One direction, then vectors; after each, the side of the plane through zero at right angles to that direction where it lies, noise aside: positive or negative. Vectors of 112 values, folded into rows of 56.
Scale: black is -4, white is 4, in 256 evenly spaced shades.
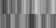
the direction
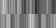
negative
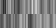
positive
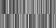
positive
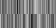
positive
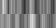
negative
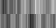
positive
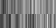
positive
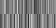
negative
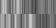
negative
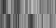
positive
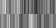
negative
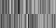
positive
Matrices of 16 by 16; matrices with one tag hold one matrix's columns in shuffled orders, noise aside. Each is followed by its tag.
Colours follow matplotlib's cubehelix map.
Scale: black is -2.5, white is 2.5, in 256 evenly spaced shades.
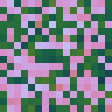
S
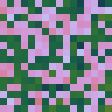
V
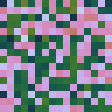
V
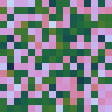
S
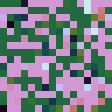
S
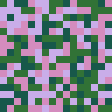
V
